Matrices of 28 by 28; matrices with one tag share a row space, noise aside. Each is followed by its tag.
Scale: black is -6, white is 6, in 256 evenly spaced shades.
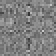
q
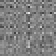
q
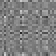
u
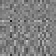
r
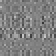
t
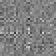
q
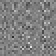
t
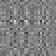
r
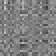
u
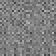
t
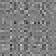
r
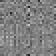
q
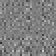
t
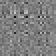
r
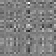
q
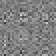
u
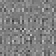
t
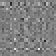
r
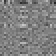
u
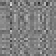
r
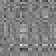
u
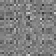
q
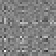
u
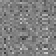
u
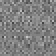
t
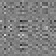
u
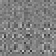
t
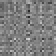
q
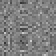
u
